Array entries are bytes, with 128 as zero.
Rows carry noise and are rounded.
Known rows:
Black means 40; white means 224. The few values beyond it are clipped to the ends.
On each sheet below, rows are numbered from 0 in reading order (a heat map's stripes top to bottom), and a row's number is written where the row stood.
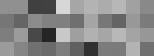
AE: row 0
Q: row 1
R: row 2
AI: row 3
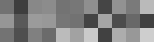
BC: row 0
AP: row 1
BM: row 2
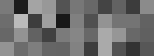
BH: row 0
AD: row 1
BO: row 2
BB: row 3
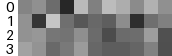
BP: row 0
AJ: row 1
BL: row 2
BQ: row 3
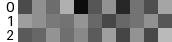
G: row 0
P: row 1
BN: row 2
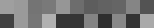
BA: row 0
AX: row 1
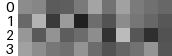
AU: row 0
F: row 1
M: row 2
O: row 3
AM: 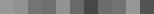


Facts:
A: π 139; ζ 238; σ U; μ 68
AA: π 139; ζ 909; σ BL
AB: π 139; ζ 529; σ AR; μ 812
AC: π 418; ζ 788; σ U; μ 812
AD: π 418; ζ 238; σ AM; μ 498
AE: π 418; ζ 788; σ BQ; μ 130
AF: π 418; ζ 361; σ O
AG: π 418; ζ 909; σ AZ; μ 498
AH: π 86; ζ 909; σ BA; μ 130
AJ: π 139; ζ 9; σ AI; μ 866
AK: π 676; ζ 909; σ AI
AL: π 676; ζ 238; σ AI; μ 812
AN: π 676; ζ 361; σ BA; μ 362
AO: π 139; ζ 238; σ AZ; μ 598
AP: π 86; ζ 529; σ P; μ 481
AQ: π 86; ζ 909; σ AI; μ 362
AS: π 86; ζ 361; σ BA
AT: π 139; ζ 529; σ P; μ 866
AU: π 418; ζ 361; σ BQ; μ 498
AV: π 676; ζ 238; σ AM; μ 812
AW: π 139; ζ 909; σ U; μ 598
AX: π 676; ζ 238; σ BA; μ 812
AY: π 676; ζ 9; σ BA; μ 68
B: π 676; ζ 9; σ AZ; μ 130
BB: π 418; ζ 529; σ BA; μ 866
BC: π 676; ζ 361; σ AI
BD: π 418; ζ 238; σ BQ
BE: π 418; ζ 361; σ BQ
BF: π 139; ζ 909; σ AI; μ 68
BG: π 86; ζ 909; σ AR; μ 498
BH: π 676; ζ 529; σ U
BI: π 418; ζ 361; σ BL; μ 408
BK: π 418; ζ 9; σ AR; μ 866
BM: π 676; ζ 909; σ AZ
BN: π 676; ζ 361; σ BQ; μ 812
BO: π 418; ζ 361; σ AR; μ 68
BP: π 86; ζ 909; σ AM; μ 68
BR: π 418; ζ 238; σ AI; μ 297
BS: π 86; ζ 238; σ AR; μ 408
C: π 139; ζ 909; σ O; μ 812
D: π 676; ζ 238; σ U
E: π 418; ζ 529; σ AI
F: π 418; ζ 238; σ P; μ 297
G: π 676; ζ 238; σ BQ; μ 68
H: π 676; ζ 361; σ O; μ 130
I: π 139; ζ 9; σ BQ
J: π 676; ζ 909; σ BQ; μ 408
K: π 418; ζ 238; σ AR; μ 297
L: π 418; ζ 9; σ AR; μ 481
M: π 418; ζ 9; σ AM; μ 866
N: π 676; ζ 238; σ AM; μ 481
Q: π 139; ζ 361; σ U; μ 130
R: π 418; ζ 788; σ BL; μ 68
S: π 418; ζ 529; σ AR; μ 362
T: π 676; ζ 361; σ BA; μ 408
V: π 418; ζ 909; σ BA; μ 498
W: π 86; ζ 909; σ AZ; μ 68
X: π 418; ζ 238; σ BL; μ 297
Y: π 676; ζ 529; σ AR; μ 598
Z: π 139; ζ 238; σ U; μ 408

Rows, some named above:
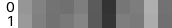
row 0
AI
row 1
AI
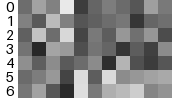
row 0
Z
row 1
AT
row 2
BS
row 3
BH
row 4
M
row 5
C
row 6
AC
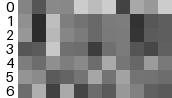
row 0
J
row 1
I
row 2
I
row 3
AB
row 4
Q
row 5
AU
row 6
BD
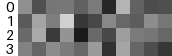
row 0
E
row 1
AO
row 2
BR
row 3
S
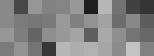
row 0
L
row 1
AS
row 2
BI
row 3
BG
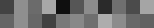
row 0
G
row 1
BO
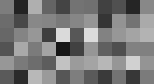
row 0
AY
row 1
H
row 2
C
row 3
A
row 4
AQ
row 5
Y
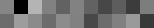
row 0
B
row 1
AR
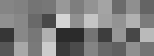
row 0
AS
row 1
AH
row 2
AL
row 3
AO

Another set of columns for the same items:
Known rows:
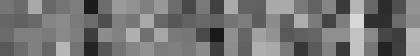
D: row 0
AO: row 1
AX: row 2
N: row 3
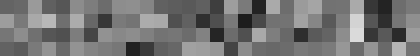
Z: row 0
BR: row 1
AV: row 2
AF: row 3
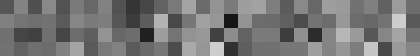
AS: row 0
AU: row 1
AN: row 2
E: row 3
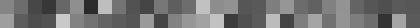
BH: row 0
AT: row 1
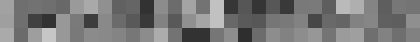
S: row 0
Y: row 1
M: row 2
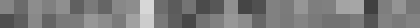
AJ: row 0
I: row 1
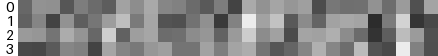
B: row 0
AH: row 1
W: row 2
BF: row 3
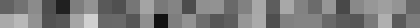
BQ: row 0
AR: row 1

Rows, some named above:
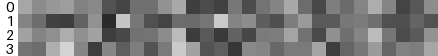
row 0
AD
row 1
BH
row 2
AD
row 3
R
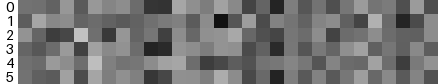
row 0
BI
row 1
BS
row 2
Y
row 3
BI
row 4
BD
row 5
BI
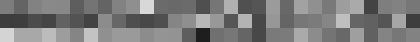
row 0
AJ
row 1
Q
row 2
BK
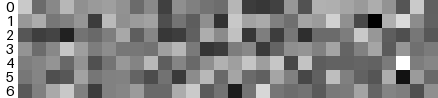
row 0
BB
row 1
BG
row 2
AB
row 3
M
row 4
BM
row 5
AP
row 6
AC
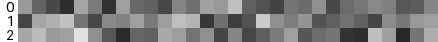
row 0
Y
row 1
AE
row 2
K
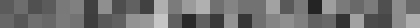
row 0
T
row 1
G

